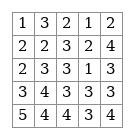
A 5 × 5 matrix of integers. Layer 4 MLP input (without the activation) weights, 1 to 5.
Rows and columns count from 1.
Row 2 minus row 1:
1 -1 1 1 2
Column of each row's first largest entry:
2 5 2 2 1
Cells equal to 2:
6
